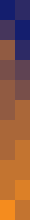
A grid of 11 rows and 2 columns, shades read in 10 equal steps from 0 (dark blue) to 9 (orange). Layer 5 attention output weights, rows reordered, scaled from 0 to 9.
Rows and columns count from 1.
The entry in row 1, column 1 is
0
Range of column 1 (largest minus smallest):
9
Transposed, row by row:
0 2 5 4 5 5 6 6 7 7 9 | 1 0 1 3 4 6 6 7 7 8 7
